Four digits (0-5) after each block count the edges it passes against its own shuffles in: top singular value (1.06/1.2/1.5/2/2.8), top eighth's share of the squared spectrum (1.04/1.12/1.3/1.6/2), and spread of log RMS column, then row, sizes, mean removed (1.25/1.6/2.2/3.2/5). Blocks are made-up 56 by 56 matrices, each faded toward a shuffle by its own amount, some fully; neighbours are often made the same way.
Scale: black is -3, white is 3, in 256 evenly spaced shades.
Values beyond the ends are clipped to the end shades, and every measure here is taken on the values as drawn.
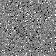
1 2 1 0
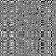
5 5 3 3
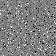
2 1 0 0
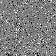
2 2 0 0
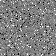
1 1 0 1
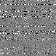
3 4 1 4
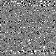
2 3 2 3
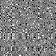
4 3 2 2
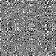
4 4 2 2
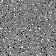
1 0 0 0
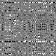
4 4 2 2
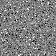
0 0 0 0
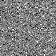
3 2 0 1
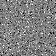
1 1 0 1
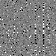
4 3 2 1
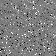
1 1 0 0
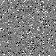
2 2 1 1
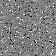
0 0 0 0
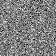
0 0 0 0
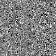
1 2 3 0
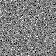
0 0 0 0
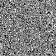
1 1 1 0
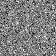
0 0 0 0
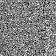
0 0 1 0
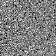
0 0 1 0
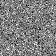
0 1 0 0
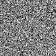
0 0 1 0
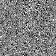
0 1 2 0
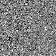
0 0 1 0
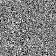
0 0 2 0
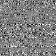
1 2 0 3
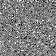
0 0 0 1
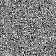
0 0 0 0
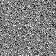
1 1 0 0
